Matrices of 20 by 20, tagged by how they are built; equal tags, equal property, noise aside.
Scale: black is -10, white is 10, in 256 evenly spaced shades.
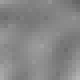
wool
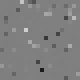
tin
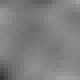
wool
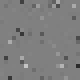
tin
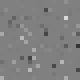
tin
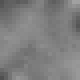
wool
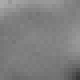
wool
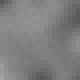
wool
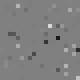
tin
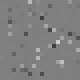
tin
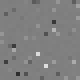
tin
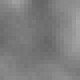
wool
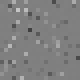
tin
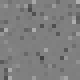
tin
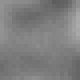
wool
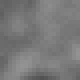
wool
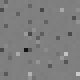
tin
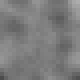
wool
